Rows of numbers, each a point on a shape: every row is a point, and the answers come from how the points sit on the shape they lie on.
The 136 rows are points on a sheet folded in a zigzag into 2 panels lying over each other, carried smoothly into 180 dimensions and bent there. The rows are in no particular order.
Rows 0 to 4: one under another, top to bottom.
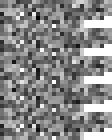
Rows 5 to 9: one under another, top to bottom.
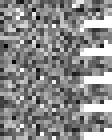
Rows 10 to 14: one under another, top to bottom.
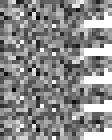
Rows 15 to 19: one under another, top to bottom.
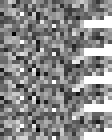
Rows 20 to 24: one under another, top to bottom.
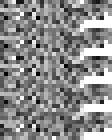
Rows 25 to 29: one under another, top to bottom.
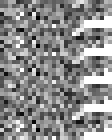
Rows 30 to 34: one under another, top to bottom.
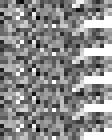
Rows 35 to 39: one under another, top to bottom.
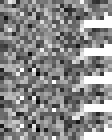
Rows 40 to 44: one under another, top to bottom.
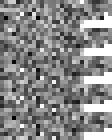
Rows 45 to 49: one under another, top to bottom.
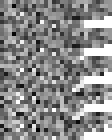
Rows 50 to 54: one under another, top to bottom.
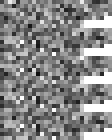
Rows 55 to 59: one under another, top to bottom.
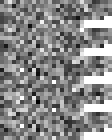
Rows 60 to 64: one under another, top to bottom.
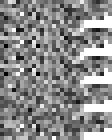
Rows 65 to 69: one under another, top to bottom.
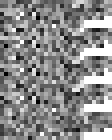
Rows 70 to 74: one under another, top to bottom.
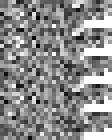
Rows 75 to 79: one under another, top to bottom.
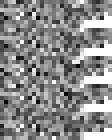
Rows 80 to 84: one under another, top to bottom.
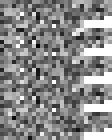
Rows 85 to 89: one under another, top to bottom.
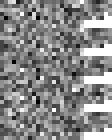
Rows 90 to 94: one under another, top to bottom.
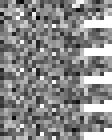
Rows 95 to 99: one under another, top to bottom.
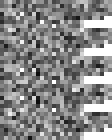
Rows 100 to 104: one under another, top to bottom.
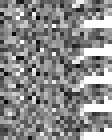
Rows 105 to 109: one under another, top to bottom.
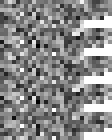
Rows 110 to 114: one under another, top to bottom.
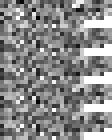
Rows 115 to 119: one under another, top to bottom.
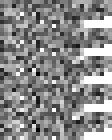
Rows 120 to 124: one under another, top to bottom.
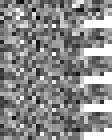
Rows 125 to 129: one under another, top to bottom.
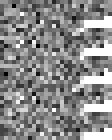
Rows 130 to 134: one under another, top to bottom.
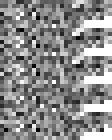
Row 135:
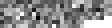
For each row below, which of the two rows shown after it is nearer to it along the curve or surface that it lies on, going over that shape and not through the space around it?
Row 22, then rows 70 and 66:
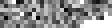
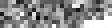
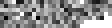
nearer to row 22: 66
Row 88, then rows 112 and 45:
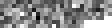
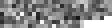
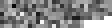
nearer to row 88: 45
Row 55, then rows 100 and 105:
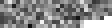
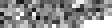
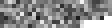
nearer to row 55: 105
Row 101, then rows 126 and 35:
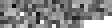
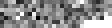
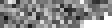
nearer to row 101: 35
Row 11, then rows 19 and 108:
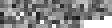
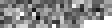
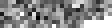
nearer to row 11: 19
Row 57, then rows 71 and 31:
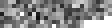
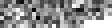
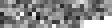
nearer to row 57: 71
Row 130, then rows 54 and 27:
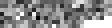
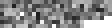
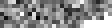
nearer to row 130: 54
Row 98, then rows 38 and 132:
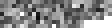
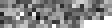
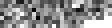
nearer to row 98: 132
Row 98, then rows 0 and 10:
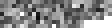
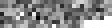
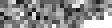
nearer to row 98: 10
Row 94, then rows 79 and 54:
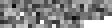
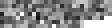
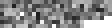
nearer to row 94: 54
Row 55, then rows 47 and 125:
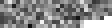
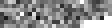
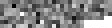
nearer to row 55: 47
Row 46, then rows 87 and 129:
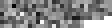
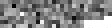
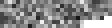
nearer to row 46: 87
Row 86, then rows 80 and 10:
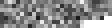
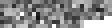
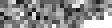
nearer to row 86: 80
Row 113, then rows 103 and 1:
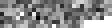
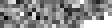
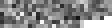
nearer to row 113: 1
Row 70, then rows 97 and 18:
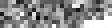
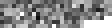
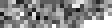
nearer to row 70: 18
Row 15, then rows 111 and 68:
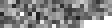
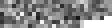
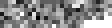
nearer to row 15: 68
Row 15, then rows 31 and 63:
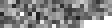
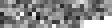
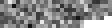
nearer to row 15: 63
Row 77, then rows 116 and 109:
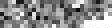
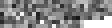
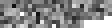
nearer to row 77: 109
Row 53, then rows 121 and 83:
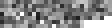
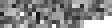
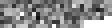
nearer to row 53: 83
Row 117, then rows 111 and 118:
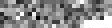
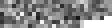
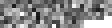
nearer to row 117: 111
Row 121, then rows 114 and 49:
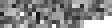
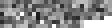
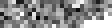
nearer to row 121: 49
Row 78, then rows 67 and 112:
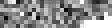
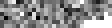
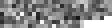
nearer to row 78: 67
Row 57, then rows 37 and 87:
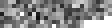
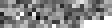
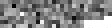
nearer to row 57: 87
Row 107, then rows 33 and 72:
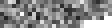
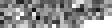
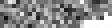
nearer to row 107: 72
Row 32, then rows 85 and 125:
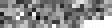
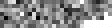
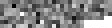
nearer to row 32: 85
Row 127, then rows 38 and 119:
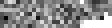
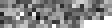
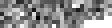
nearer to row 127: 38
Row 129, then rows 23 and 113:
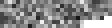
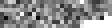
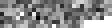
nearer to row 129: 23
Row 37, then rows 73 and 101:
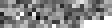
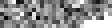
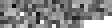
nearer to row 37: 73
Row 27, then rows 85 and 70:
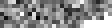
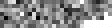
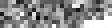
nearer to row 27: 85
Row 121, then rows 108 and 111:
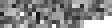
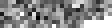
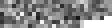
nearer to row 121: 108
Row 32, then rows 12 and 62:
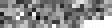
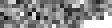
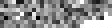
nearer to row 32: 62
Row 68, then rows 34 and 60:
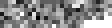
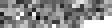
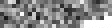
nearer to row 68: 60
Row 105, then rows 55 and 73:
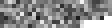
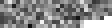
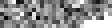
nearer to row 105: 55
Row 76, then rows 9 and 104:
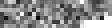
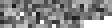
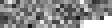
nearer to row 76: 104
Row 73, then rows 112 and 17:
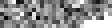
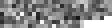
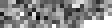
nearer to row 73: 17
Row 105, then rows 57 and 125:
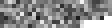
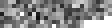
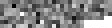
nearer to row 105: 57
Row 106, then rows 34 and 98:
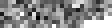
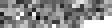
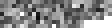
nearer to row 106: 98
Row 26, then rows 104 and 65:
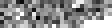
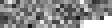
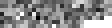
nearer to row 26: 65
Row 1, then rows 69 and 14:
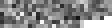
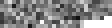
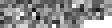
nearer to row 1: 69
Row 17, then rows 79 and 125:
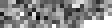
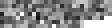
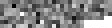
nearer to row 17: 125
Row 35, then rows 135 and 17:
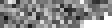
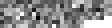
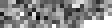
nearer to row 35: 17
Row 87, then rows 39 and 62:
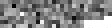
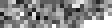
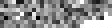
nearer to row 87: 39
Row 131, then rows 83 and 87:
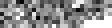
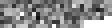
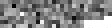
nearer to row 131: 83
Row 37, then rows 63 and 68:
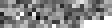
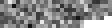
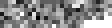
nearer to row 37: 68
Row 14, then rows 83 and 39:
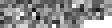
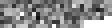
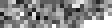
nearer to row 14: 83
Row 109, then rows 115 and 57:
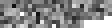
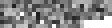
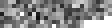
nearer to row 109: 57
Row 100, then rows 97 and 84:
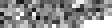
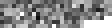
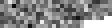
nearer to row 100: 97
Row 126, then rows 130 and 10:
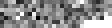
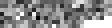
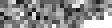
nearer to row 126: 130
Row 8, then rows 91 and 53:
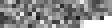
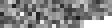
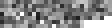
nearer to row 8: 53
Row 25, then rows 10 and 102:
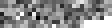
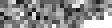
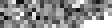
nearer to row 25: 102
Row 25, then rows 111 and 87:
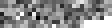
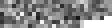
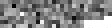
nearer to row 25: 111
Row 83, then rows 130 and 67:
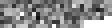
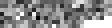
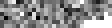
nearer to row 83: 130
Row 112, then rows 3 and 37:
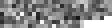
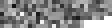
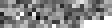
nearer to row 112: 37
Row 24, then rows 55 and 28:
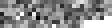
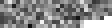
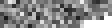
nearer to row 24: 55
